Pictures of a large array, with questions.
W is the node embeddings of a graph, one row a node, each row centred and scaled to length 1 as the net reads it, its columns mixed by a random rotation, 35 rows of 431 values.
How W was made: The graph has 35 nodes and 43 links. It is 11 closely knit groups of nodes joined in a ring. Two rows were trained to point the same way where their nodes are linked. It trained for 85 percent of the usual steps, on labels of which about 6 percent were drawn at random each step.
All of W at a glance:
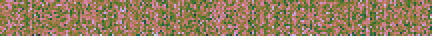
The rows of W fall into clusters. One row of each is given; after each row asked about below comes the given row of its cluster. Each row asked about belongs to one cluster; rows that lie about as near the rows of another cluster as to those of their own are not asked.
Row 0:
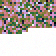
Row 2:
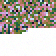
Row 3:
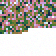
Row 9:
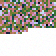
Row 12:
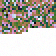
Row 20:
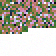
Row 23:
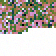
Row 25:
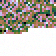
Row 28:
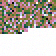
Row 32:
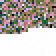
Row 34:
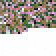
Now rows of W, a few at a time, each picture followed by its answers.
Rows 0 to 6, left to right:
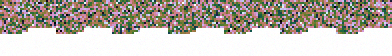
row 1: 25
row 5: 32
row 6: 9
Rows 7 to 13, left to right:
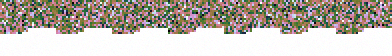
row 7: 23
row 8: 20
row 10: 25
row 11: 28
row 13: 2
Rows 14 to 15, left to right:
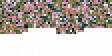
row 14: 28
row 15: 34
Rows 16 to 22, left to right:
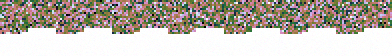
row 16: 34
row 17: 25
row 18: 3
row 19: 12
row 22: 20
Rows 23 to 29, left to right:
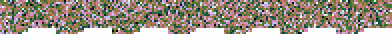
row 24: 3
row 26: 9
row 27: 9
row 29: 23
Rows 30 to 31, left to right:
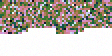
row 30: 0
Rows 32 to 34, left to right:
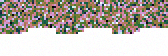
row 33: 2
